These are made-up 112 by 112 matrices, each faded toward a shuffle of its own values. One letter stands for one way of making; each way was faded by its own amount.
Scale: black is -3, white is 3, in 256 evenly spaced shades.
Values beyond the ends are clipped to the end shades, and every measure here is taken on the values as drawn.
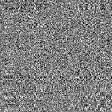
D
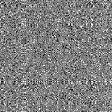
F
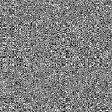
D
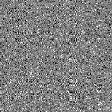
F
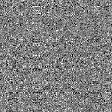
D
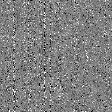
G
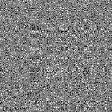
F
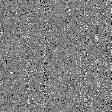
G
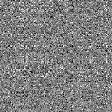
D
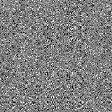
F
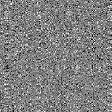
F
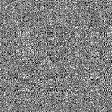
D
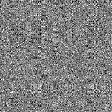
D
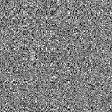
D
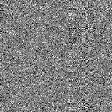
D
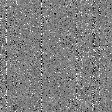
G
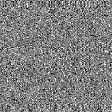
D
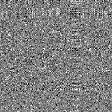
D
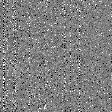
G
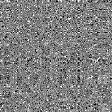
F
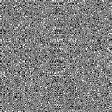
F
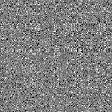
F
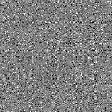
F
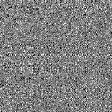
D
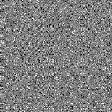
F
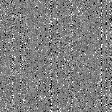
G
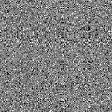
D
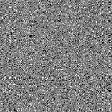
F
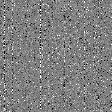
G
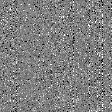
G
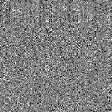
F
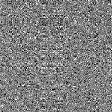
D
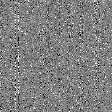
G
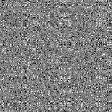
F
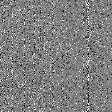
G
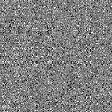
D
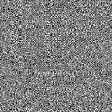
D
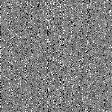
G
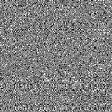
F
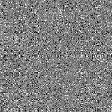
F
